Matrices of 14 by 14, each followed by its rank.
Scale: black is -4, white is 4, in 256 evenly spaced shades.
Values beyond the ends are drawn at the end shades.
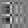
one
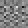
two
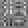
two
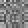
two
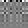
one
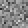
full rank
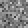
full rank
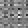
two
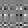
one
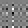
one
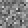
full rank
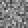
full rank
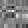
two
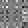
two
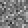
full rank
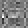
two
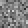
full rank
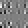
two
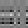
one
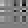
one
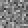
full rank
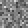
full rank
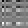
one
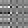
one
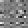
two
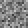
full rank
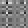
one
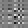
one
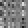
two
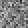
full rank
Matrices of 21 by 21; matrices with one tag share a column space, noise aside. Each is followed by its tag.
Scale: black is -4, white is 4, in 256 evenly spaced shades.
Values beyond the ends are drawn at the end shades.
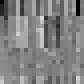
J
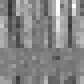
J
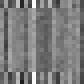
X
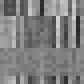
J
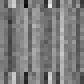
X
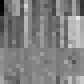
J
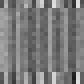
X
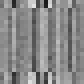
X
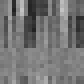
J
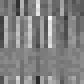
J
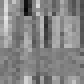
J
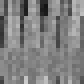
J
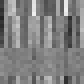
J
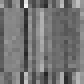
X
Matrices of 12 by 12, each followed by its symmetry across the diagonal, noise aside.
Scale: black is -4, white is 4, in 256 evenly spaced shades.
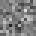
antisymmetric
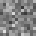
neither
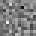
antisymmetric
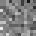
antisymmetric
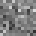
neither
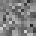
antisymmetric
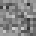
neither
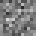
neither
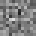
antisymmetric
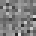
antisymmetric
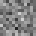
neither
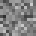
neither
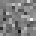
antisymmetric
